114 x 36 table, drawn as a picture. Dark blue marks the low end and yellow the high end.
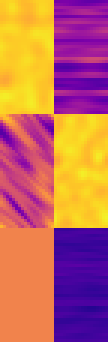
It is made of 3 by 2 panels. Panel 1,1: very high, blotchy, faint in contrast. Panel 1,2: low, streaked across. Panel 2,1: middling, slanting down to the right, strong in contrast. Panel 2,2: very high, blotchy, faint in contrast. Panel 3,1: high, flat. Panel 3,2: very low, streaked across, faint in contrast.
